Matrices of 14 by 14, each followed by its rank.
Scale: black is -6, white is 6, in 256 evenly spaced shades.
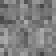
three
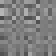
two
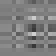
one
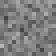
full rank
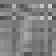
two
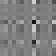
one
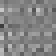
three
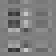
one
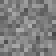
full rank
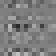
two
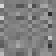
two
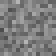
full rank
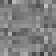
three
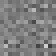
three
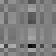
one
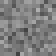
full rank
